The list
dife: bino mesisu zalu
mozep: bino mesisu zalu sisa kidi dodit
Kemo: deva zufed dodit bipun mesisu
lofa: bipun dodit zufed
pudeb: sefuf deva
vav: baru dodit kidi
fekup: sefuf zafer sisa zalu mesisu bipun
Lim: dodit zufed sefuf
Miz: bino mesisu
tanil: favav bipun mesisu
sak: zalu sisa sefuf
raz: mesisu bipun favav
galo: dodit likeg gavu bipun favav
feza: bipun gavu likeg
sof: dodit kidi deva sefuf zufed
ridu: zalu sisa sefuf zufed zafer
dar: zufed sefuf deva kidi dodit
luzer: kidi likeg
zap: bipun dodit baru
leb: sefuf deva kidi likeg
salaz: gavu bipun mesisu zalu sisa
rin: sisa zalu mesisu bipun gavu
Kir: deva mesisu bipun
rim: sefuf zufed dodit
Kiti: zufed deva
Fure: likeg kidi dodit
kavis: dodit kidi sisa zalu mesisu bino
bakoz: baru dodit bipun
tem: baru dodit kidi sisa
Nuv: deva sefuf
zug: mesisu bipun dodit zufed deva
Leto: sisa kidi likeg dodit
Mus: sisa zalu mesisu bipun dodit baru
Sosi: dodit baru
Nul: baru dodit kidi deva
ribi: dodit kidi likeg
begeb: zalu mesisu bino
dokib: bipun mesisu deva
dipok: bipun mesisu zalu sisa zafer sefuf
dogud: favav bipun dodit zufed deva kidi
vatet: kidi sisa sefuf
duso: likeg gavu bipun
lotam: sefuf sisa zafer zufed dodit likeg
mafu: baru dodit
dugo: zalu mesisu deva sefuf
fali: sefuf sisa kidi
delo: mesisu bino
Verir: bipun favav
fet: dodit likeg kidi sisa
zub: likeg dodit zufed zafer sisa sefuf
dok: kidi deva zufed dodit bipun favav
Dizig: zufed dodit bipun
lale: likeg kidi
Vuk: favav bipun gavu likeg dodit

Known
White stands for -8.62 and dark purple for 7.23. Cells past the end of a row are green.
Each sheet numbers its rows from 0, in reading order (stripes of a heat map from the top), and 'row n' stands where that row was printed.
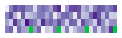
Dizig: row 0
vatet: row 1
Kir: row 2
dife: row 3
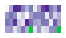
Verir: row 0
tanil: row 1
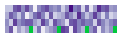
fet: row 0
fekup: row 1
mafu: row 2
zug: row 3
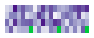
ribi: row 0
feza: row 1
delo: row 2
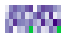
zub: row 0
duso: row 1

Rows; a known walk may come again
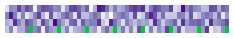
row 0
salaz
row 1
Dizig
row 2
Kemo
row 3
Verir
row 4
delo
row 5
dife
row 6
ribi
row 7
fali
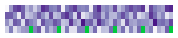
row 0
Kir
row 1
mozep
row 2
rin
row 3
dugo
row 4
kavis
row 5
sak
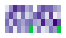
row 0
zug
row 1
duso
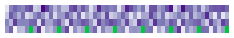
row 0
zub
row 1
dogud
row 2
tem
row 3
Leto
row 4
dok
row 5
Lim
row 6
dar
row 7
lofa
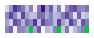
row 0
Mus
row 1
pudeb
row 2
fekup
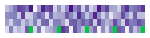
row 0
Miz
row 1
dokib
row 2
mafu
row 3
Kiti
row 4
rim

